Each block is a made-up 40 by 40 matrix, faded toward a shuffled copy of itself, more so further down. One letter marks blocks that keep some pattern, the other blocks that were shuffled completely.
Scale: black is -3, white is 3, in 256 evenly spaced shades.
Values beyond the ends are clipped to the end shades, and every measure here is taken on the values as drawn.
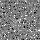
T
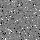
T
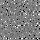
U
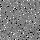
T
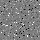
T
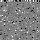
U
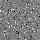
T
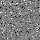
T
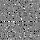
U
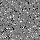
T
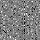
U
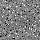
T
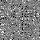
U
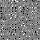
U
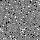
T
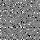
U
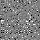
U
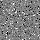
T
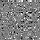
U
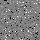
T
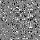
U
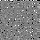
U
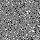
T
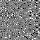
U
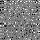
U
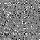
U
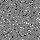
T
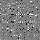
U
